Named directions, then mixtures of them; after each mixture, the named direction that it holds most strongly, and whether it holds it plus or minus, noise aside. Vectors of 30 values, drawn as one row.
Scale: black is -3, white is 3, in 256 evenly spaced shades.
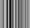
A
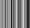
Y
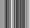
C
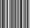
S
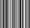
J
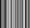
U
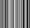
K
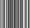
K, minus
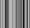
K, plus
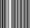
A, minus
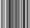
U, minus
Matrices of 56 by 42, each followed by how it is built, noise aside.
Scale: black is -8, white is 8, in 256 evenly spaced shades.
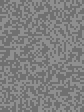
noise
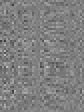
low rank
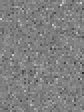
noise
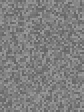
noise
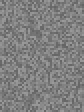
noise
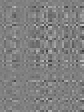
low rank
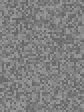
noise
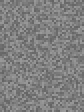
noise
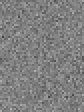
noise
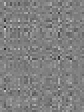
low rank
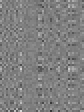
low rank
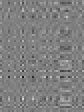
low rank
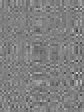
low rank
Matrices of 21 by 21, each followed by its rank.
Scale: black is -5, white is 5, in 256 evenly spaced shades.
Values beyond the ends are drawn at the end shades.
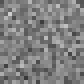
full rank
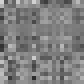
two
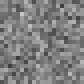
full rank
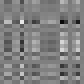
one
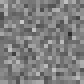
full rank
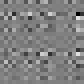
two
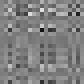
two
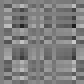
one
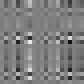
one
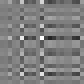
one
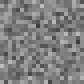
full rank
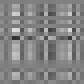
one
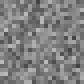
full rank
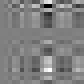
one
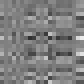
two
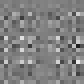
two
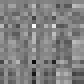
two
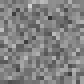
full rank
